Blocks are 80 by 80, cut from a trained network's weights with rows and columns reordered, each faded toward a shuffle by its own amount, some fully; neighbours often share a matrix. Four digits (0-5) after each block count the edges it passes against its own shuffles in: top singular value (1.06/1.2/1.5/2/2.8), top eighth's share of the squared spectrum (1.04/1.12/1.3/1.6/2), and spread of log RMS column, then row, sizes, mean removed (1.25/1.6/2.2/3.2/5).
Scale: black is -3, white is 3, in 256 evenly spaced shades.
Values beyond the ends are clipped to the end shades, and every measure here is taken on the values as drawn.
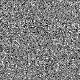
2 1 0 2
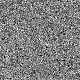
0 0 0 0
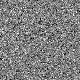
1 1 0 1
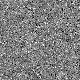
0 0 0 0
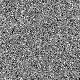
0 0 0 0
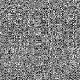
3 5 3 2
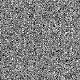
2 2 2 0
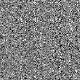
3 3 3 1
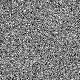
0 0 0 0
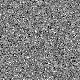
0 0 0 0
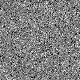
1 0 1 0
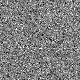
2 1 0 0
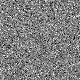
1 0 0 0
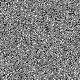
2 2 1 0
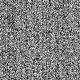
2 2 0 1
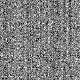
3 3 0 2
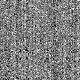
3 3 0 2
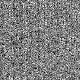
2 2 0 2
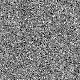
0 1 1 0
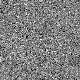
1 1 1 0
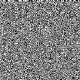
3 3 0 2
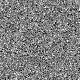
2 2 0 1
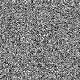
2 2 0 1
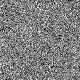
2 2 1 1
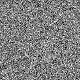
1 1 0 0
